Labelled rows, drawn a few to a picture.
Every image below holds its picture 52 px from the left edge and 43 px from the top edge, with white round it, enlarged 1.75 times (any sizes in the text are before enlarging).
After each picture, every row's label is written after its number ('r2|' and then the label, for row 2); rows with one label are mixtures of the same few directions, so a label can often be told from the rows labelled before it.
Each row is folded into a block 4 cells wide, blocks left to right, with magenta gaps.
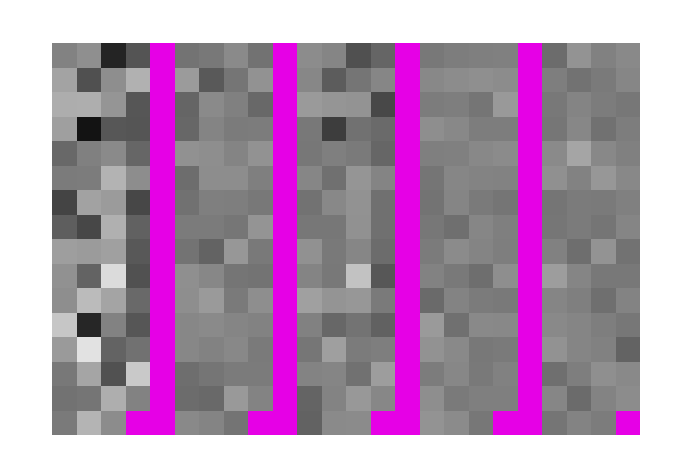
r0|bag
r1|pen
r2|bag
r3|bag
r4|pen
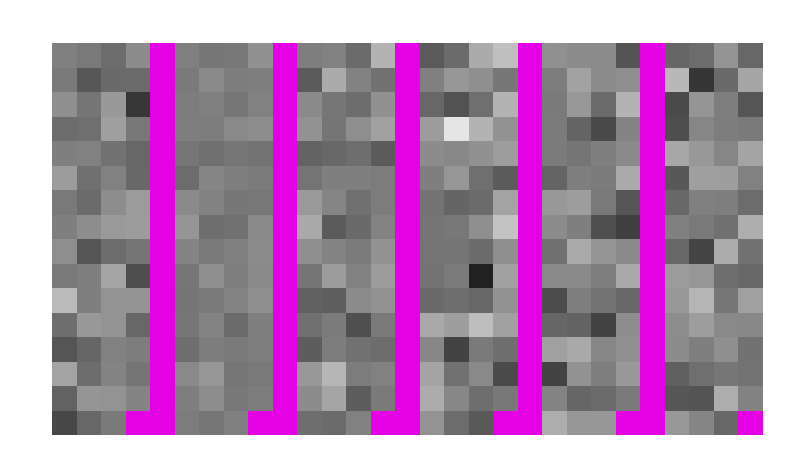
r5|bag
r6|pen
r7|pen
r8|bag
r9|bag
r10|pen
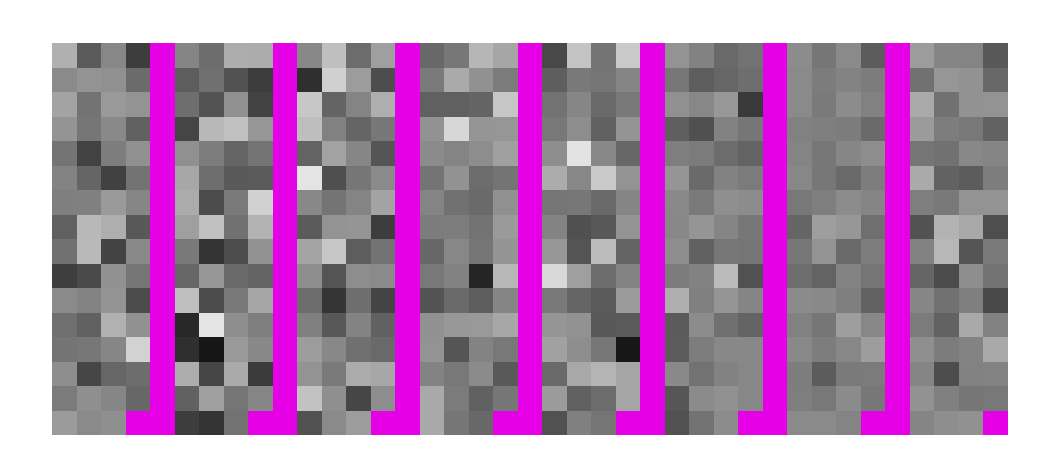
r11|pen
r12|bag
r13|pen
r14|bag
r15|pen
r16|bag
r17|pen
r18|pen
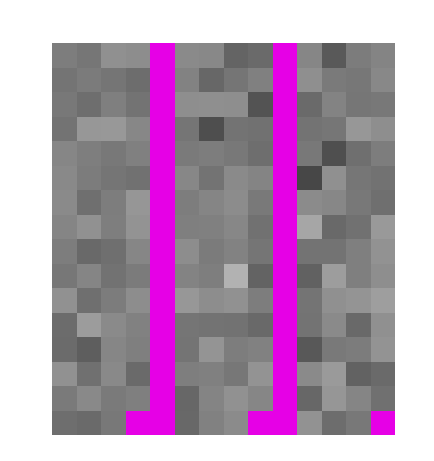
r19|bag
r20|bag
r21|pen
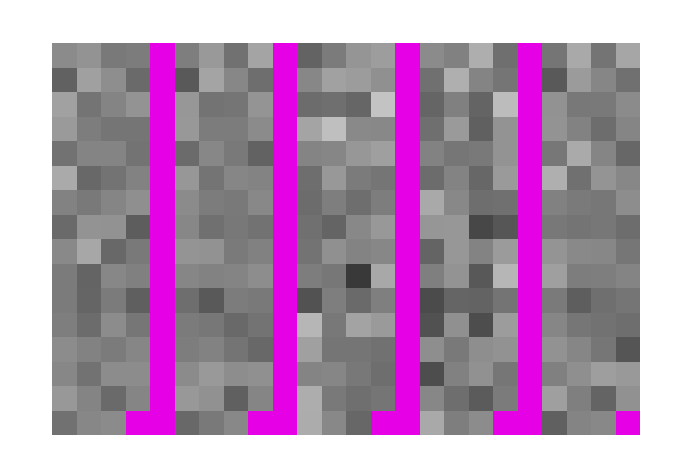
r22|pen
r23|pen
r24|bag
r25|bag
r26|pen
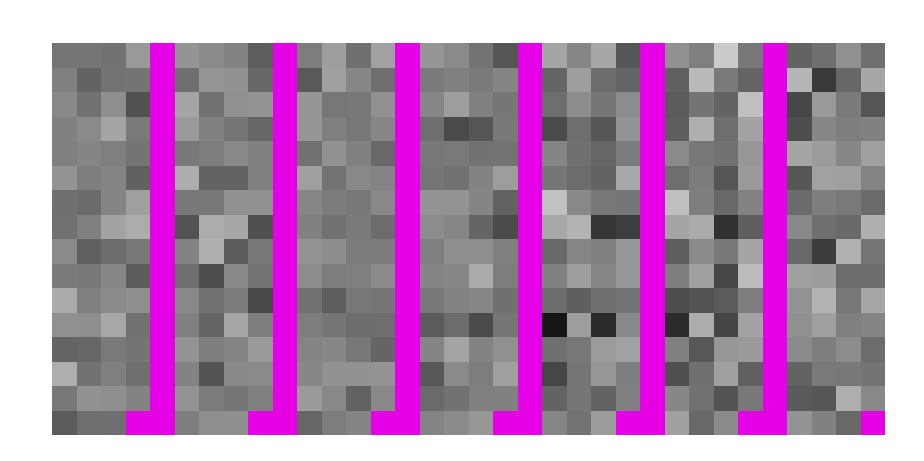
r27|bag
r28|pen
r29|pen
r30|bag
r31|bag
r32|bag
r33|pen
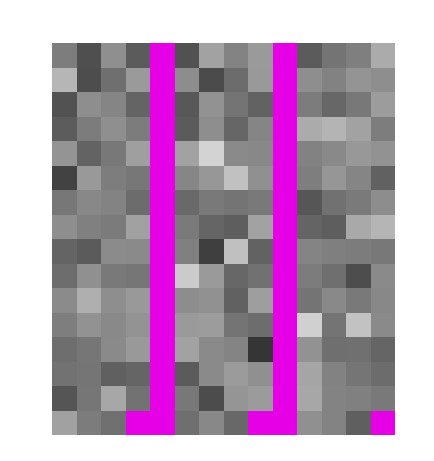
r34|pen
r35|pen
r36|bag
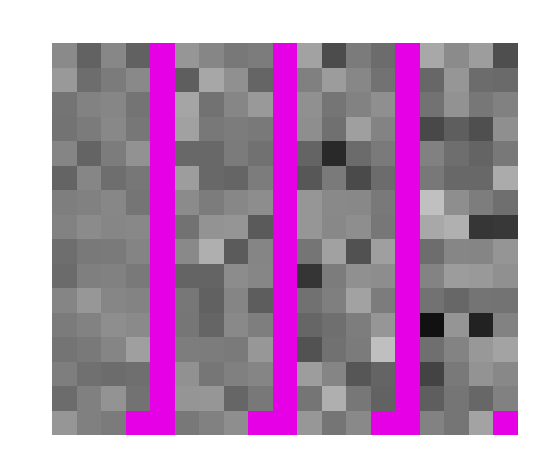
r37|pen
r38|pen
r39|pen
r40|bag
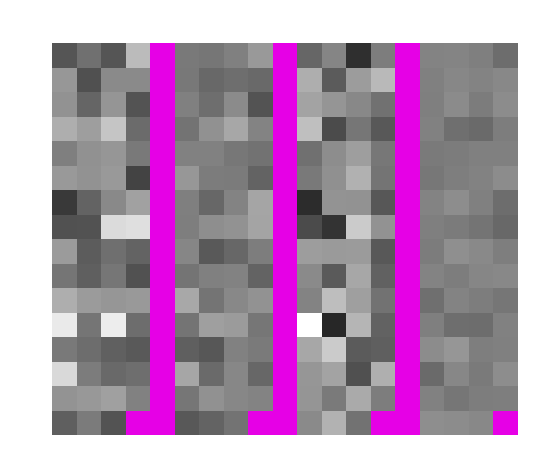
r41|bag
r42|bag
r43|bag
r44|bag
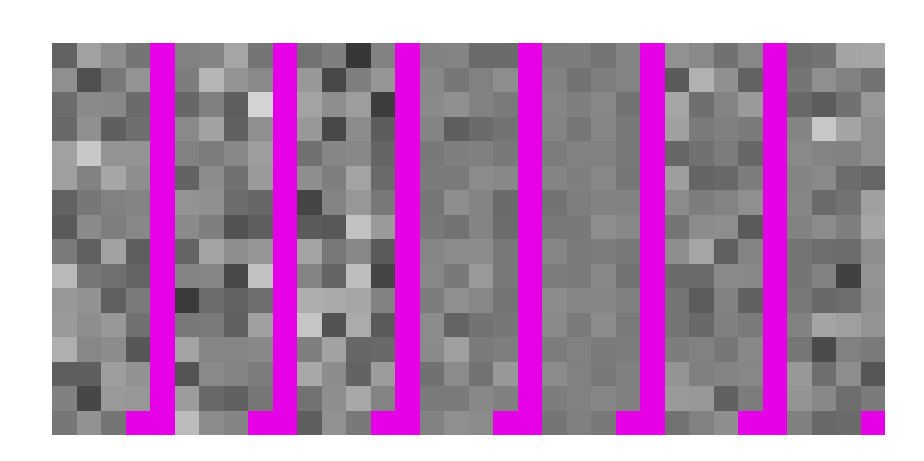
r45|pen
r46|bag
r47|bag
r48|bag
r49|bag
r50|pen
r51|bag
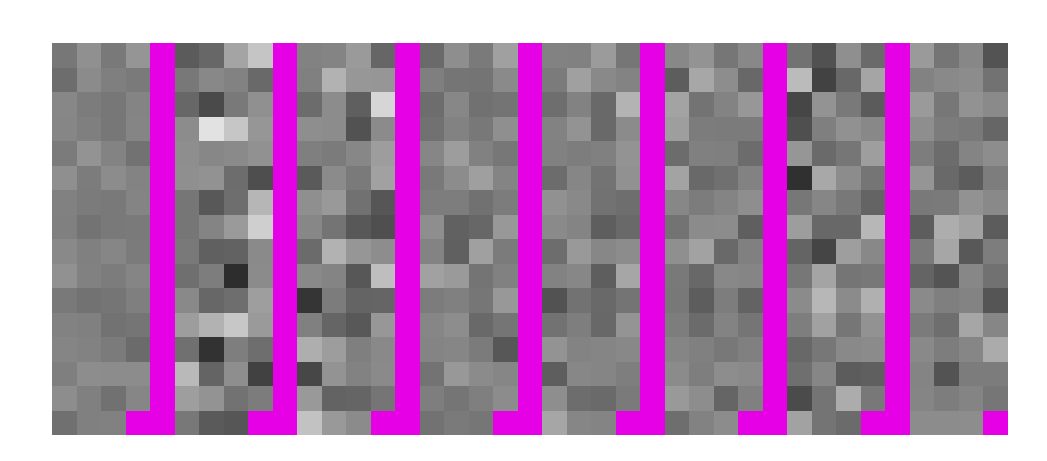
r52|pen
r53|bag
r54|bag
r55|pen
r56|bag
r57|pen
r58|pen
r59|pen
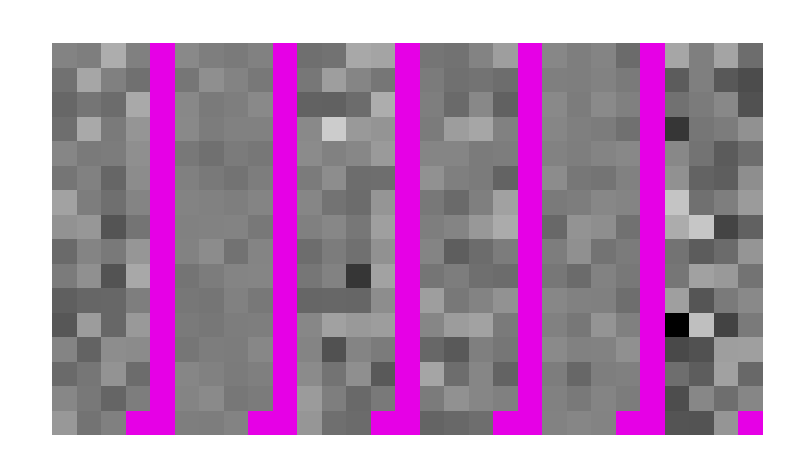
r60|bag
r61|pen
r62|bag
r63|bag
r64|pen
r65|bag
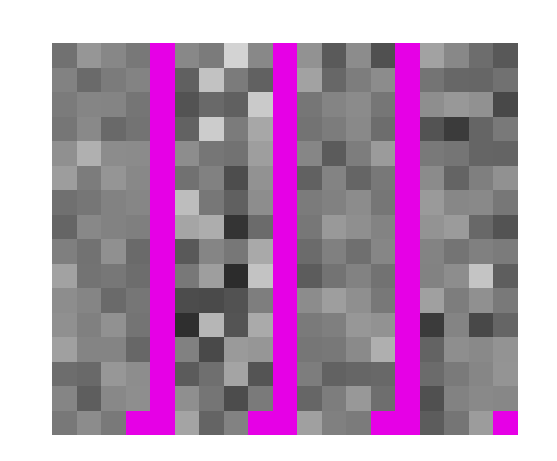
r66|pen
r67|bag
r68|pen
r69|bag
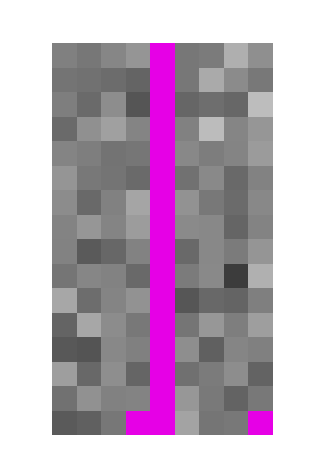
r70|bag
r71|bag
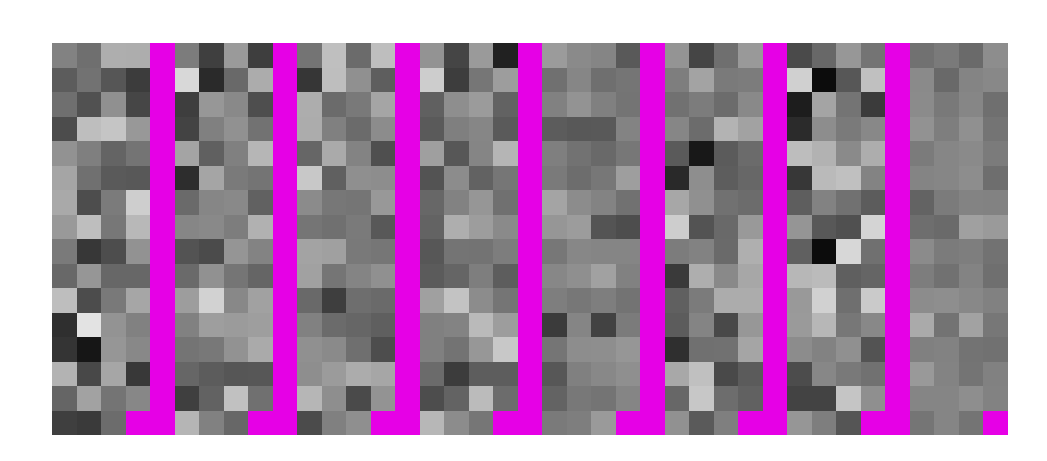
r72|bag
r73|pen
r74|pen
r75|pen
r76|bag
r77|pen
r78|pen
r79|bag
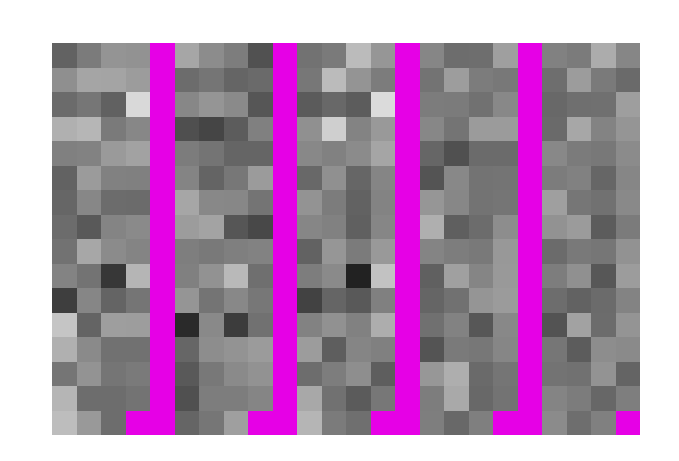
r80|bag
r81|bag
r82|bag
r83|pen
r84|bag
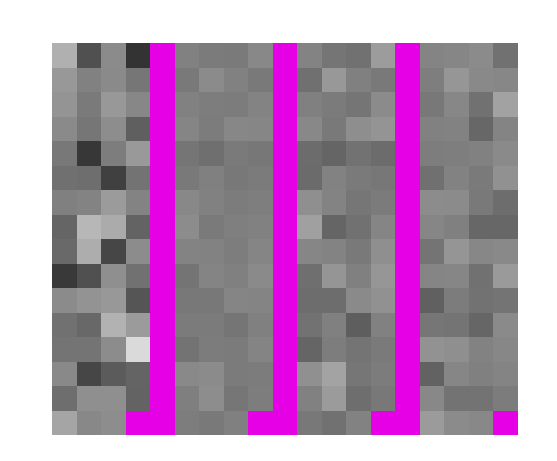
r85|pen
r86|pen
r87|pen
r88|bag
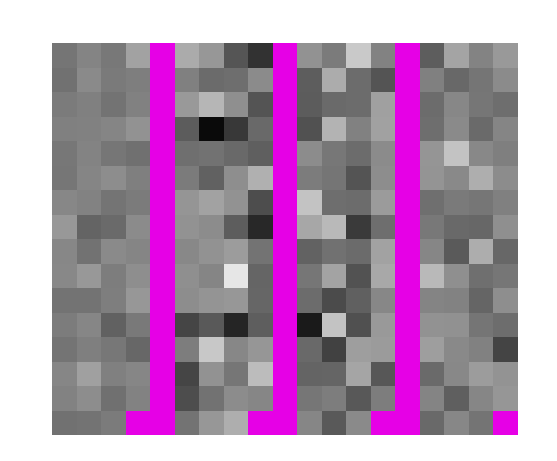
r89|pen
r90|bag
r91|bag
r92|pen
